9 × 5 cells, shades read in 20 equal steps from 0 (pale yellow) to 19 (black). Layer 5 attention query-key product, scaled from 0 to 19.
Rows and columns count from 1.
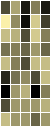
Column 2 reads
6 8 5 9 9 10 7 7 7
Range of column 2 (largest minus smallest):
5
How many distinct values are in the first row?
4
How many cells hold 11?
3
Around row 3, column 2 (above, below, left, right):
8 9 4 13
